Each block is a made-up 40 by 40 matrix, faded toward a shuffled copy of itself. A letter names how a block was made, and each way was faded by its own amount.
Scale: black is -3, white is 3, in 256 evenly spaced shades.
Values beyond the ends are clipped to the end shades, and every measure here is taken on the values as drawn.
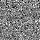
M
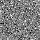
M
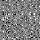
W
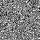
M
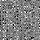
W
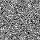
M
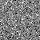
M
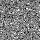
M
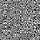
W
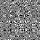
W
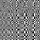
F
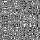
W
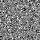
M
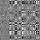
F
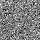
M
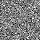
M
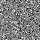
M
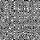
W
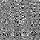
W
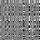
F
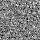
M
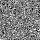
M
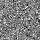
M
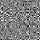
W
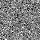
M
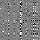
F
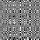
F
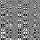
F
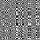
F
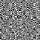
W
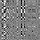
F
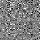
W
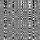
F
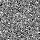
M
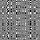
F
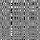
F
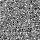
M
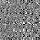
W
